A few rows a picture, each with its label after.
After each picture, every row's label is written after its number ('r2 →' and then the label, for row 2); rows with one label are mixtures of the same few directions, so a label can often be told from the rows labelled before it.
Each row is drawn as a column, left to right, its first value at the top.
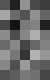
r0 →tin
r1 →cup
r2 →cup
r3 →tin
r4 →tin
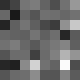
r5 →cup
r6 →tin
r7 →cup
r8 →cup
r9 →tin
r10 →tin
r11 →cup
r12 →cup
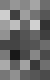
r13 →tin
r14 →tin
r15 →tin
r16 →cup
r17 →tin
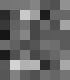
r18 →tin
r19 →cup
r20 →tin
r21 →tin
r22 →tin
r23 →cup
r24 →cup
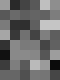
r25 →cup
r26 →cup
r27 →tin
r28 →cup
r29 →cup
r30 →cup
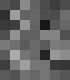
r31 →tin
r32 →tin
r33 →cup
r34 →cup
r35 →cup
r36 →tin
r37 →cup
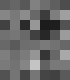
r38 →tin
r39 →tin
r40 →tin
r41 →cup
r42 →tin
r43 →tin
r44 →tin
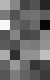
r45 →cup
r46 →cup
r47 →cup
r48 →cup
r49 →tin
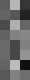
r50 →tin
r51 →cup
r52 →tin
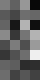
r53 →cup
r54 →tin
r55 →cup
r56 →tin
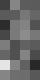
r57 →cup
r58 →cup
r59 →tin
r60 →cup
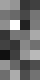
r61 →tin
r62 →tin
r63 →tin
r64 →tin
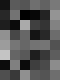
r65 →tin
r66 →tin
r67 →tin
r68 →tin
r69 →tin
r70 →tin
